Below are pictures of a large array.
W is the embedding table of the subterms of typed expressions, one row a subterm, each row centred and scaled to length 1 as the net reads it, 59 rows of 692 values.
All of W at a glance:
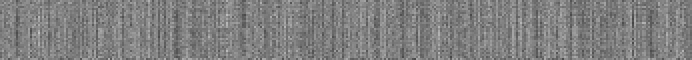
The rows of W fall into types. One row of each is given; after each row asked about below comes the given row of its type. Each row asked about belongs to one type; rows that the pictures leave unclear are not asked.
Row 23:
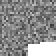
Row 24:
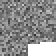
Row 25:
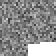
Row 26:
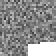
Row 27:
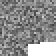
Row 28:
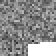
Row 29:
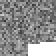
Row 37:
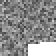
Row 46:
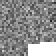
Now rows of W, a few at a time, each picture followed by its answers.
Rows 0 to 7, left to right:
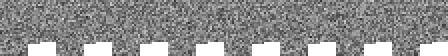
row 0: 24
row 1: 25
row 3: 46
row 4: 26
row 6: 46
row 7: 23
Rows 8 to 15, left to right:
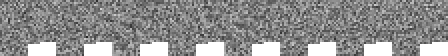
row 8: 25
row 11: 23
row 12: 28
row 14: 24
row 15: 26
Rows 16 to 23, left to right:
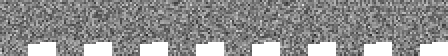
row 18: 24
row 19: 27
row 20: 24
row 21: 27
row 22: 23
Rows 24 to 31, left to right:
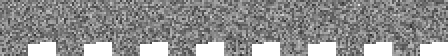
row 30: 27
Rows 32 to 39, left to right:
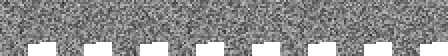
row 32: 37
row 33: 29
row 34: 26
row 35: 37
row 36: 27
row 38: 24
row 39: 27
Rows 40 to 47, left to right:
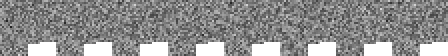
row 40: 37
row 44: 29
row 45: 37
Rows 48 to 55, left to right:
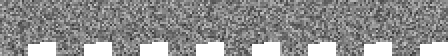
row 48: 26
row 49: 28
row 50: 24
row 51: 28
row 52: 27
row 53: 28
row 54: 23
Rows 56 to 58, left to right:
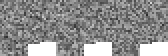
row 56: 28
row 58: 26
